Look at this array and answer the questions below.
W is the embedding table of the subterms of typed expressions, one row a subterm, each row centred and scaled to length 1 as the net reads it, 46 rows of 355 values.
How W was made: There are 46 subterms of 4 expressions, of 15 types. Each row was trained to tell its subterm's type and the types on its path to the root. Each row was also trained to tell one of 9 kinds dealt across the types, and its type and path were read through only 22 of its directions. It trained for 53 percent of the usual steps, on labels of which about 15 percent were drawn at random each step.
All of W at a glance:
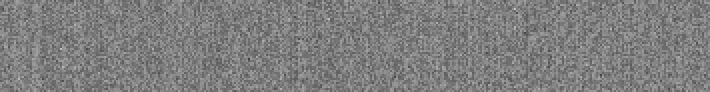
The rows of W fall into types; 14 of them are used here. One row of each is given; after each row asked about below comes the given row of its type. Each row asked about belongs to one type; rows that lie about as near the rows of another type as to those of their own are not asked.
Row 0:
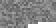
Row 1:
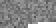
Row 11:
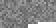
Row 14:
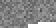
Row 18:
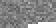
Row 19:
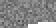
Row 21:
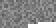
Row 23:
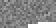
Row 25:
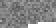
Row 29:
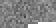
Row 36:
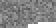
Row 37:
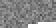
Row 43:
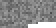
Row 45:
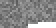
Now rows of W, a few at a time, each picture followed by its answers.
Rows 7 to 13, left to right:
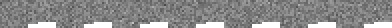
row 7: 1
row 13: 29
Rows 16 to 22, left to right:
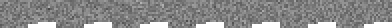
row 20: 23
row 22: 37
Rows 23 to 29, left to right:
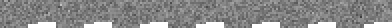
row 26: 19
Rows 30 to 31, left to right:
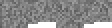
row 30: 1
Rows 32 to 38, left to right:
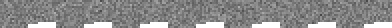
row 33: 1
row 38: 37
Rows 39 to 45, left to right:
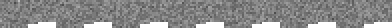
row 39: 11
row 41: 19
